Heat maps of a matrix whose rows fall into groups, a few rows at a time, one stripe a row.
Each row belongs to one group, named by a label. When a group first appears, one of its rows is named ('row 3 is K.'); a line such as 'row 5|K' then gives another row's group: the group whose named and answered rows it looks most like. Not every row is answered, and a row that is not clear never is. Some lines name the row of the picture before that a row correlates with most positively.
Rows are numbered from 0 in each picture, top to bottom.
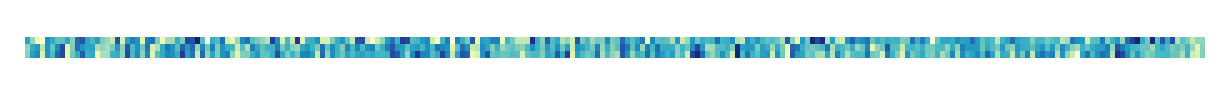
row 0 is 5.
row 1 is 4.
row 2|4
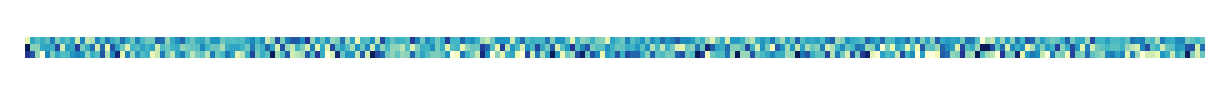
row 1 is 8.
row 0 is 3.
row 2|4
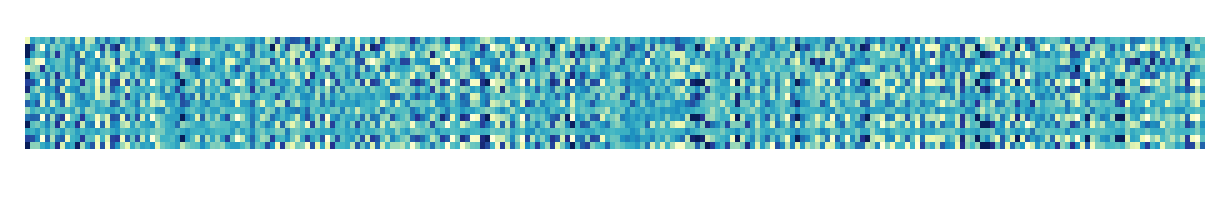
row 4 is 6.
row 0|3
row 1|4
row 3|5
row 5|8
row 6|4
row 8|4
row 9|4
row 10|3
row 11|4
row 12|8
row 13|4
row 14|4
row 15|8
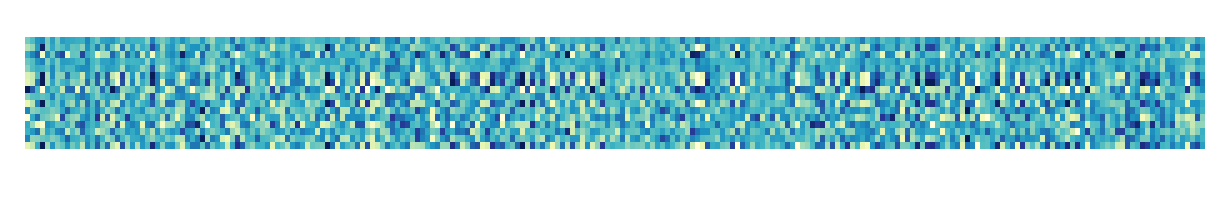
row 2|4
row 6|6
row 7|4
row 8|5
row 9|6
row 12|5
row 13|4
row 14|5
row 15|6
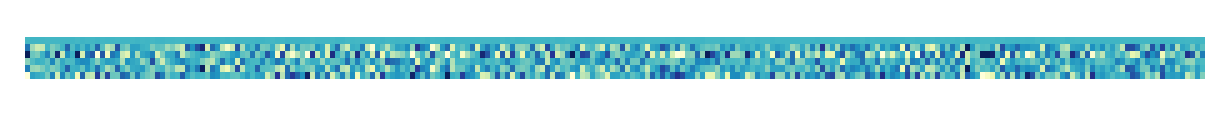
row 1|5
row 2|8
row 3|5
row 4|5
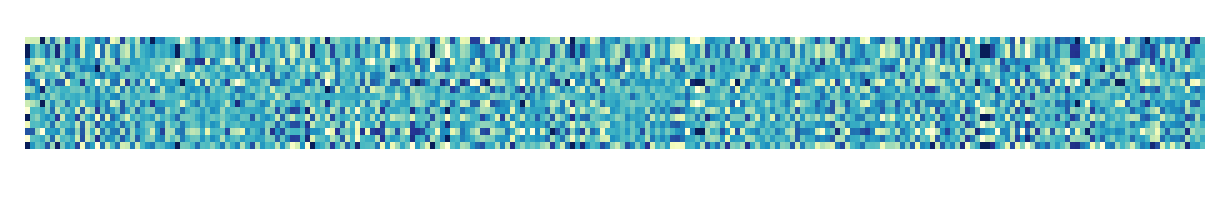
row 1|8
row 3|5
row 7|6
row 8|4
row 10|3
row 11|8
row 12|3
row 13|4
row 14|3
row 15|8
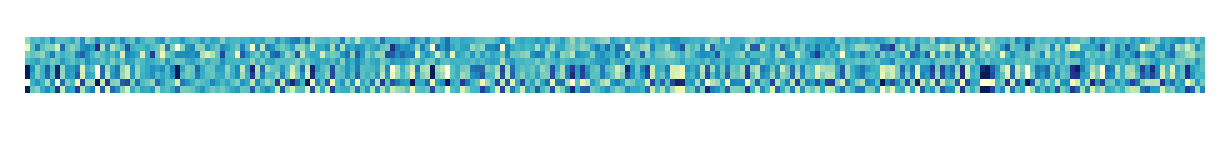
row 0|3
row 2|5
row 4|8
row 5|8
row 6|3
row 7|8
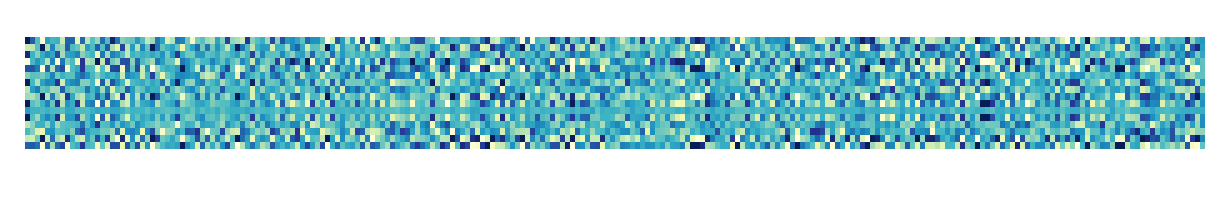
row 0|4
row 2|8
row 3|3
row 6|8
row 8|6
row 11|8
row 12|3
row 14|6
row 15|4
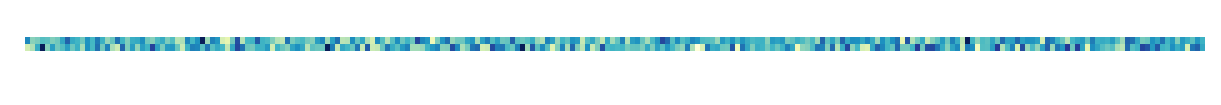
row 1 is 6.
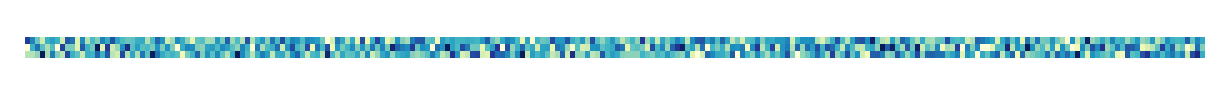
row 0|4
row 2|6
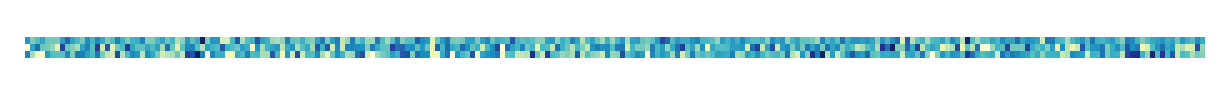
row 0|5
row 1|3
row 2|5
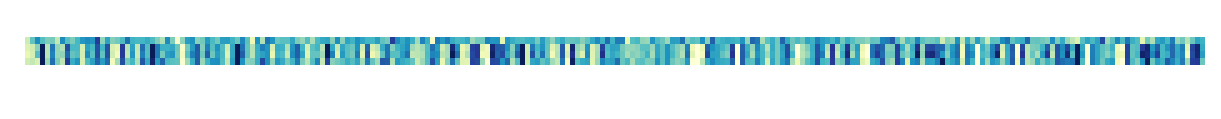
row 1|6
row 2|6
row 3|6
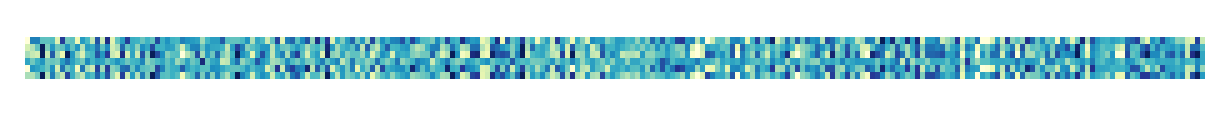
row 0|3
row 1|6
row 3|5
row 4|3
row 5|6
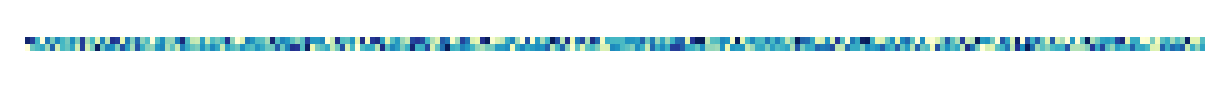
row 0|4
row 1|3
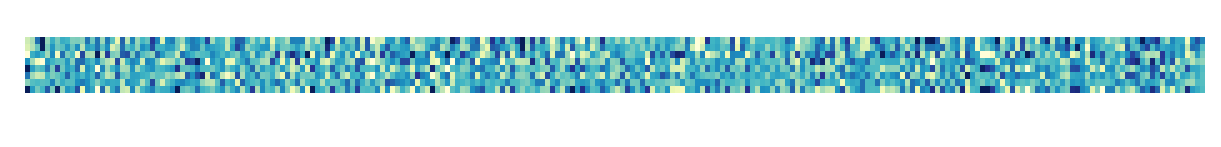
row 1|6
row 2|3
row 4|8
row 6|5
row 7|8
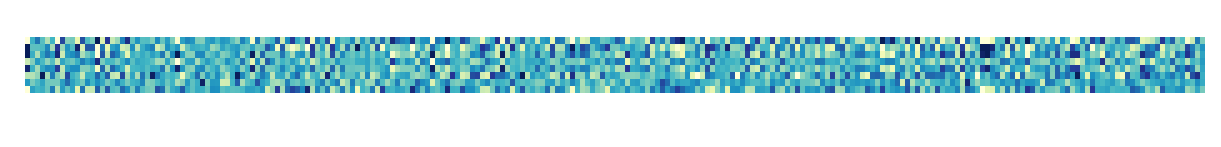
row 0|3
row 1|8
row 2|8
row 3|3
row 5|6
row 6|5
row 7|3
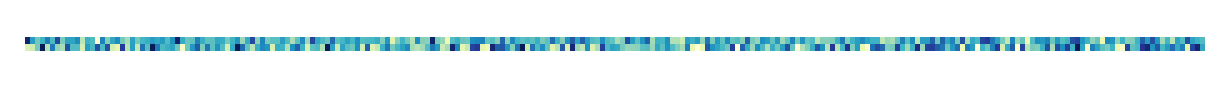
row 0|8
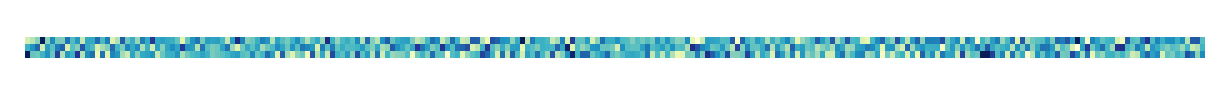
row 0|6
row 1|4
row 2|8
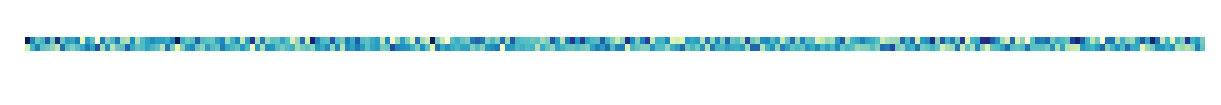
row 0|8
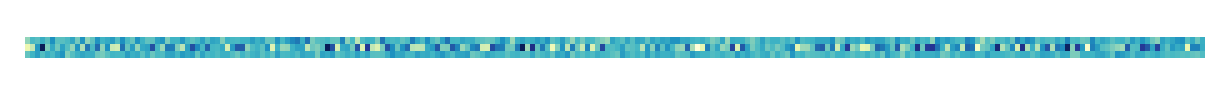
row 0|3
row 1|6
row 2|4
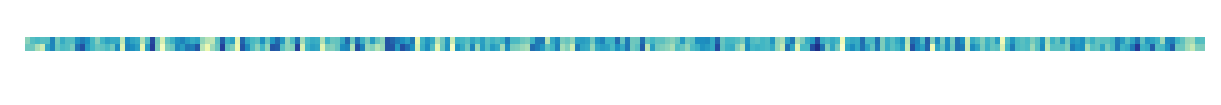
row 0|5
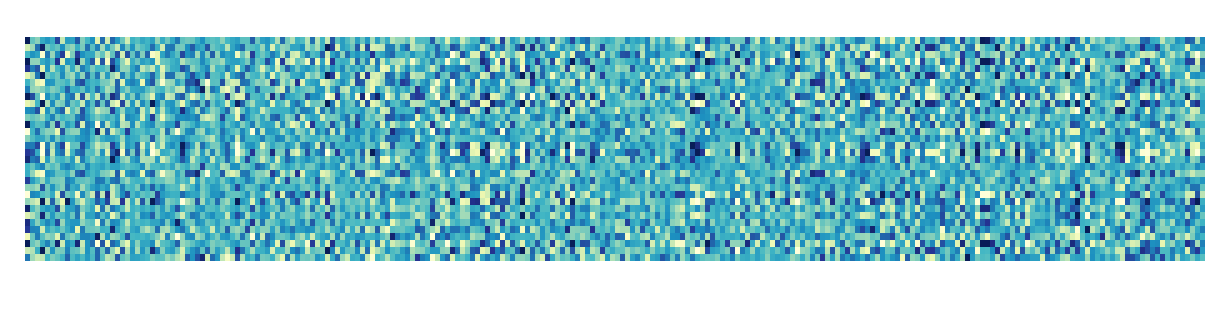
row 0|8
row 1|6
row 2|4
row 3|8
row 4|4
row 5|6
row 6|5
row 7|5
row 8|4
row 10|4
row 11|5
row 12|8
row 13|3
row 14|5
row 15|4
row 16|4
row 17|4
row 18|5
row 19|5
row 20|4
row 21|6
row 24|8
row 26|8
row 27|4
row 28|3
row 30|6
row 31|5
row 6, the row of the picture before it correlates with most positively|1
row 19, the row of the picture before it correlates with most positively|1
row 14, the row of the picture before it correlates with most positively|0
